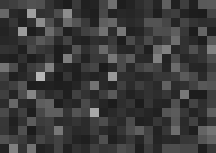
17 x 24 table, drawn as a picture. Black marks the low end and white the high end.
Slope: none. Grain: fine. Seam: none. Histogram: skewed, a long tail of high values.
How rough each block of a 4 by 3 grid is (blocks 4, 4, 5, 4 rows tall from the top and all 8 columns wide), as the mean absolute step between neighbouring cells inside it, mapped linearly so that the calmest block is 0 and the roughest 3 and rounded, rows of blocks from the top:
3 1 1
1 1 2
2 1 1
1 0 1
